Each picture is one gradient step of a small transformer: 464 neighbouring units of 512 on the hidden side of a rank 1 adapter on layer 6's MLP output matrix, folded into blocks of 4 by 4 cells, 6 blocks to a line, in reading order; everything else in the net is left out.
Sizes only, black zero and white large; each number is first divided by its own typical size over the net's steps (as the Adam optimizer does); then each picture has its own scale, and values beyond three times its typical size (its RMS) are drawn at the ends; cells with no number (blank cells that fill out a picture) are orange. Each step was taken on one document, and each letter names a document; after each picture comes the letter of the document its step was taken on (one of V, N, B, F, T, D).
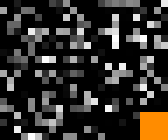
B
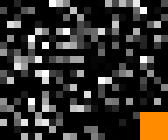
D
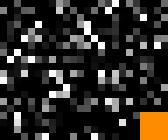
D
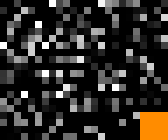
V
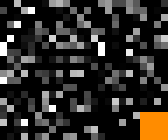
V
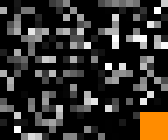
B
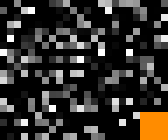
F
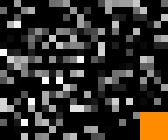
F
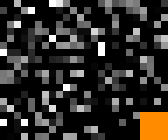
V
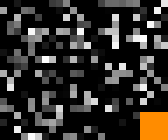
B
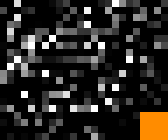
F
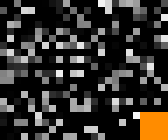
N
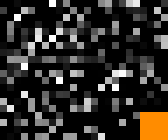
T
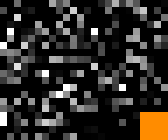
T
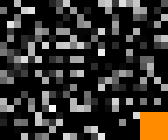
N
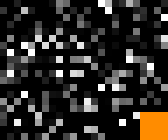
T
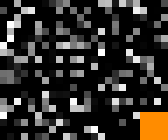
T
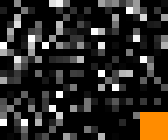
V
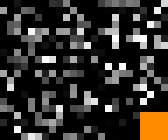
B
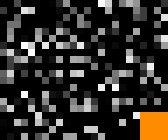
N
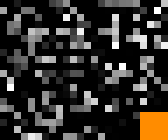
B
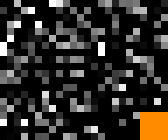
V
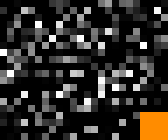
N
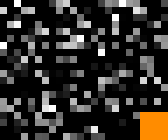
D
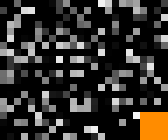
T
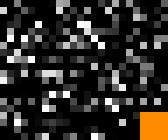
D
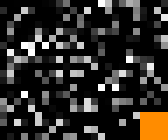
T
